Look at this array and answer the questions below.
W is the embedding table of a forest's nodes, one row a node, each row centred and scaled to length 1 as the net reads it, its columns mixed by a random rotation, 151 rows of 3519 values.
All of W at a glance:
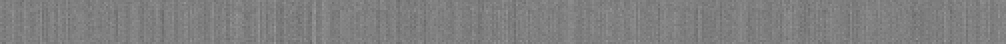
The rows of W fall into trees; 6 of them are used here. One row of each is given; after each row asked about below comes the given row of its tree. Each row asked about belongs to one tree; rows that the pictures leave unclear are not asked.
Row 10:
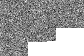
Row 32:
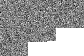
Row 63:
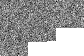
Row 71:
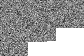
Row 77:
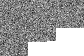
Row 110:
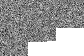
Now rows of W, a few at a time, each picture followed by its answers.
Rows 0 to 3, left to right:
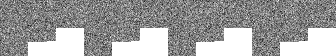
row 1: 77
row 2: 110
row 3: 10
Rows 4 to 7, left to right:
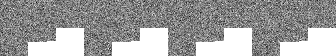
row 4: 71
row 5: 77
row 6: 77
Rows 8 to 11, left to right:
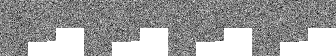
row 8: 77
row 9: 71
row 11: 32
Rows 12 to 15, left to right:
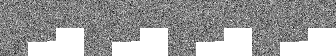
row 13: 10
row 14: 110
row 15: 110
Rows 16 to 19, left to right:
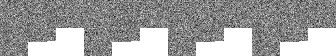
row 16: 10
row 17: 71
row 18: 71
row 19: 10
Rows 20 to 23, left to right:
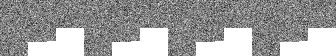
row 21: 32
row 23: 77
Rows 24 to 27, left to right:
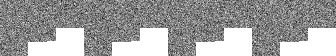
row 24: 32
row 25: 77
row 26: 71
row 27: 110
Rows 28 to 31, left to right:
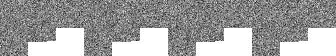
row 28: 110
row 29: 10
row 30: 63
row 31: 110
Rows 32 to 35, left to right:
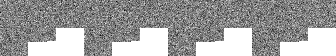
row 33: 32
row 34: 110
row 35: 63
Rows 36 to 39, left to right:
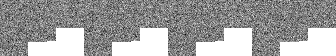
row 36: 63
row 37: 63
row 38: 63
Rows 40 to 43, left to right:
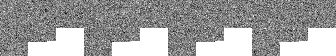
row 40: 32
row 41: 110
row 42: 63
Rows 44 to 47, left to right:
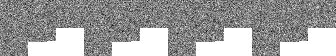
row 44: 10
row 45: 71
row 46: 71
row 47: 63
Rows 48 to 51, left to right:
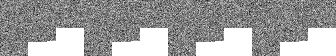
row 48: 63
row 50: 110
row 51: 71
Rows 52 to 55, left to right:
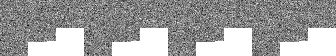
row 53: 110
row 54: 63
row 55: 71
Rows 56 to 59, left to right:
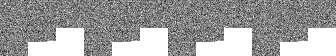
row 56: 71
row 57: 71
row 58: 63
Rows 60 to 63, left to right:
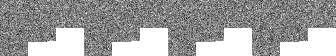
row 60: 63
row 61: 77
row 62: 77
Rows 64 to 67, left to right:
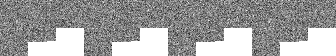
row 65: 71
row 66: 110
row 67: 71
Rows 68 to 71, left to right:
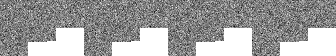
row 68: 63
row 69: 63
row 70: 63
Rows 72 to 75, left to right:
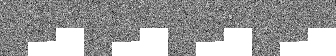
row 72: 71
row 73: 10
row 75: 71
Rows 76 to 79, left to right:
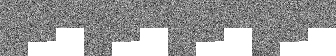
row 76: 32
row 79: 71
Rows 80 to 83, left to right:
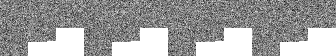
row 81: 110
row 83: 32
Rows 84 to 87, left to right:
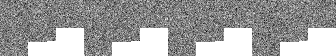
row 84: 10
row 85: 63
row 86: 71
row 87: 77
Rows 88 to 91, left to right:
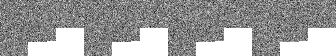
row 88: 63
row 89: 63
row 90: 110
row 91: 71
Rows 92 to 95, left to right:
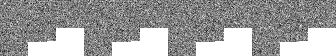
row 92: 71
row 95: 71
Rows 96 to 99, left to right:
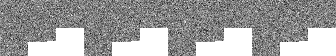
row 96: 77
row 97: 77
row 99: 32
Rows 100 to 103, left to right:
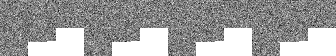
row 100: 10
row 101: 110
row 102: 71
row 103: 71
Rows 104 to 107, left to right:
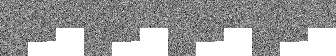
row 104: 110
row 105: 63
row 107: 63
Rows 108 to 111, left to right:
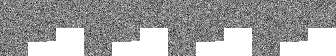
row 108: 71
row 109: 77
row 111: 77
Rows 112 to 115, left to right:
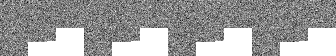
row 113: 63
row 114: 77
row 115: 110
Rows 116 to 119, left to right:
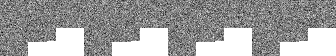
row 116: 71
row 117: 110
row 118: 63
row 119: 71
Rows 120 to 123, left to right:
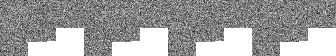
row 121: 110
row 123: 32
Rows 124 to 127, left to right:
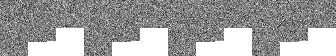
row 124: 63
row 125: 110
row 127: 71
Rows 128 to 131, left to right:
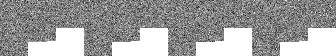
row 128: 71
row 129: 10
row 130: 32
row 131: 77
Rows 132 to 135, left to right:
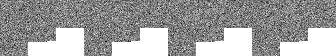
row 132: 63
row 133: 32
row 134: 110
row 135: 10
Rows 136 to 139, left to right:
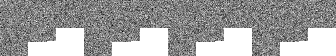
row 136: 32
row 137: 71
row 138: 32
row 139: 110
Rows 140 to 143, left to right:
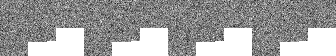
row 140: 63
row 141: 71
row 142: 63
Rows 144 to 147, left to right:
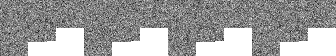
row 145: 63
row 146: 63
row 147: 71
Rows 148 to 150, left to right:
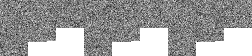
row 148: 77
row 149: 63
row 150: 10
